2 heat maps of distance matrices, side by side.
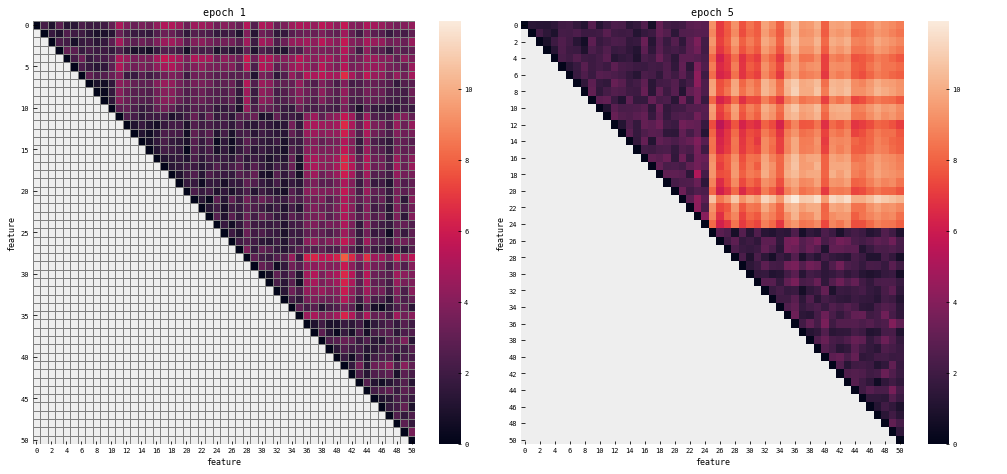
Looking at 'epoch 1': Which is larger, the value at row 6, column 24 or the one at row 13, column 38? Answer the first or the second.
the second
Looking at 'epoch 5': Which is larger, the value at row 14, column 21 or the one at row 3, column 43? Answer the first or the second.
the second
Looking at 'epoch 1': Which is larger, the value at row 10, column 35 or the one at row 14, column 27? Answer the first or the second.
the first
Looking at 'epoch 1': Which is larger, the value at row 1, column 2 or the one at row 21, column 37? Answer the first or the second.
the second
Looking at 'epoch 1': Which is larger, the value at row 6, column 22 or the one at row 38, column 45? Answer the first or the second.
the first
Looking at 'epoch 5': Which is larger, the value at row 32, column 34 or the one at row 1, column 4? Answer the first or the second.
the first
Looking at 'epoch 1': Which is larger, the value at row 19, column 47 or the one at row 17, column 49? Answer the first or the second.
the second
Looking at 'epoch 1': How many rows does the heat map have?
51
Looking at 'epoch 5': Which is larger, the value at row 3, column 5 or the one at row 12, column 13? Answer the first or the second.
the first
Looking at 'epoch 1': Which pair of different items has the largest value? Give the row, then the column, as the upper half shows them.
28, 41
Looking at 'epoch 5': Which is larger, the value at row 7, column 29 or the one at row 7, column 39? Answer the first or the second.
the second
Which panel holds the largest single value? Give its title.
epoch 5
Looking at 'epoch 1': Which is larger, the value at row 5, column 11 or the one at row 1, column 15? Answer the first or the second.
the first
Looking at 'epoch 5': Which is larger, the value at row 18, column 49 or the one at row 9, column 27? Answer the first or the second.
the first
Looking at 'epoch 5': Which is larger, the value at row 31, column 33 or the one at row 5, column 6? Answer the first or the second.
the first
